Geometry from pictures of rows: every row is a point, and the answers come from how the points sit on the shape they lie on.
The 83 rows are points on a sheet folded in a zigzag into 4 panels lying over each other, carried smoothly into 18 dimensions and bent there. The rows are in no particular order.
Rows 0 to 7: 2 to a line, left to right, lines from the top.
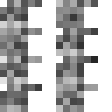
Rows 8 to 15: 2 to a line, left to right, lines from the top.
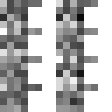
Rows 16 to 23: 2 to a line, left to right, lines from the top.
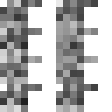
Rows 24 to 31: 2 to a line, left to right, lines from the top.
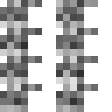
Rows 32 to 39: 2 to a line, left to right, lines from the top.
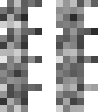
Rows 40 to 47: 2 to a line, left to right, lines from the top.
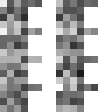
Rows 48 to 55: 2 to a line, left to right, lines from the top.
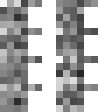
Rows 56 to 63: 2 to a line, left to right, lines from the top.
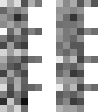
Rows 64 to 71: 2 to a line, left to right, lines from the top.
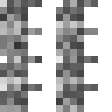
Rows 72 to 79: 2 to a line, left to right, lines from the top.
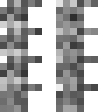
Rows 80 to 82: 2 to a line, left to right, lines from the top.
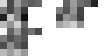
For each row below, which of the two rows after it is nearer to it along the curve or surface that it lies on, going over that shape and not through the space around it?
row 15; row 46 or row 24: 24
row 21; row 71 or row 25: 25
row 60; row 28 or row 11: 11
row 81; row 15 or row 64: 64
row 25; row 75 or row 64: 75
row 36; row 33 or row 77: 33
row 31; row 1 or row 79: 1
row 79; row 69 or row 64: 64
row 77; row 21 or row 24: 21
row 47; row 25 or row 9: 25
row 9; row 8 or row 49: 8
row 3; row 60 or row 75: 60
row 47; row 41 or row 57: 57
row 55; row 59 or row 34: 34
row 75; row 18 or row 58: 58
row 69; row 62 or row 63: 62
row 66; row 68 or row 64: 68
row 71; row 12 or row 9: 9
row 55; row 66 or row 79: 66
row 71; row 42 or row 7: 7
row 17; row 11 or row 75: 11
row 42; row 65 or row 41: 65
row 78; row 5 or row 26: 5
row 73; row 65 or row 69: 65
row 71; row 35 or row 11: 35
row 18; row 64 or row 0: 64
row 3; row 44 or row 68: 68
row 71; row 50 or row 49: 49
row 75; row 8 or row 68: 68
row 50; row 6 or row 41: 6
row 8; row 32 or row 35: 35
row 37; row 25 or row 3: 3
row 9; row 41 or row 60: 41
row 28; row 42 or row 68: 68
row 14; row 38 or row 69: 38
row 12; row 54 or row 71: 54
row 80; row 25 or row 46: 46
